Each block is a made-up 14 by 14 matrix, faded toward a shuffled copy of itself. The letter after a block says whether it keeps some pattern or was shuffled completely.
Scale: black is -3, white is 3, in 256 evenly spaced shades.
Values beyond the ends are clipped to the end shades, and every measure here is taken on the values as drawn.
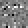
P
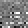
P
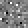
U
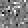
U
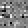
P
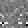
P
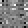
P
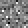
U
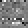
P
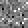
U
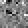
P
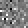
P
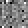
P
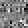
P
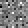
U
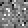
U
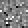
U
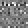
P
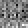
P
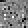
U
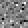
U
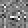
P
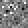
U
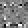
P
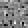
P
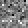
U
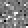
U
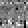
P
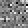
P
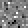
U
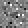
U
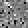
U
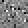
U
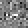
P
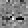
P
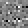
P
